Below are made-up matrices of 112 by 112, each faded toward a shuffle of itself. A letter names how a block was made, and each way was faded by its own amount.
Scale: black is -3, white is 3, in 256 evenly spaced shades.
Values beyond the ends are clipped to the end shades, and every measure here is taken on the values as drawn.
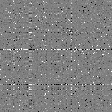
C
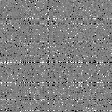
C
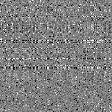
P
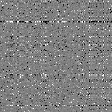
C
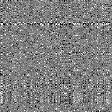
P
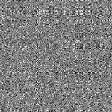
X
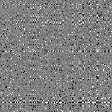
C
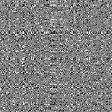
P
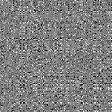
P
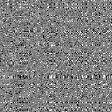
P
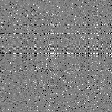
C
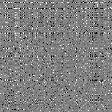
C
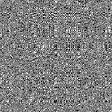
X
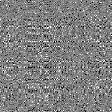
P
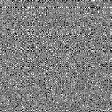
P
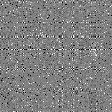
C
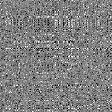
P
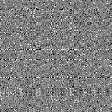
P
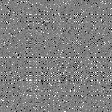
C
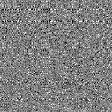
X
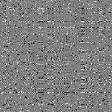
C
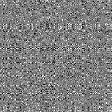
P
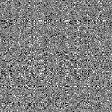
X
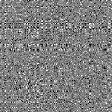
P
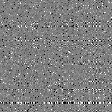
C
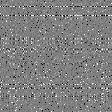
C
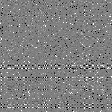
C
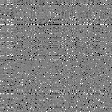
C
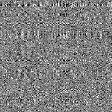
X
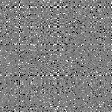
C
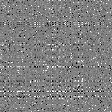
C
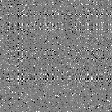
C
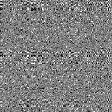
X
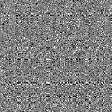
X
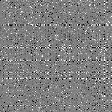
C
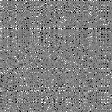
C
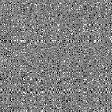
P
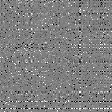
C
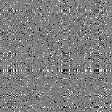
C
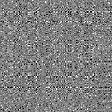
P
